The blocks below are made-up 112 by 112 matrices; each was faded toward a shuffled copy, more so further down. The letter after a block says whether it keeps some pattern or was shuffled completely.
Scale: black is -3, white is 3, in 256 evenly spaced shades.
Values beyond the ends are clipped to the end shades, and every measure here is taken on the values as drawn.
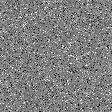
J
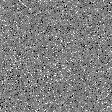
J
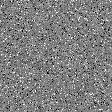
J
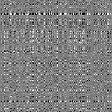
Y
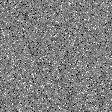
J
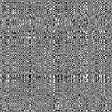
Y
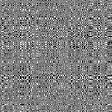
Y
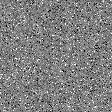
J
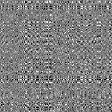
Y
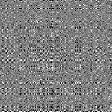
Y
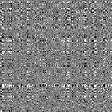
Y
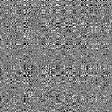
Y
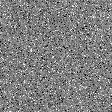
J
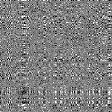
Y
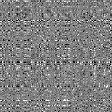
Y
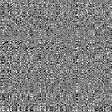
Y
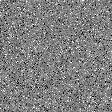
J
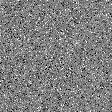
J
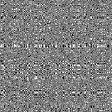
Y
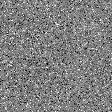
J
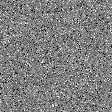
J
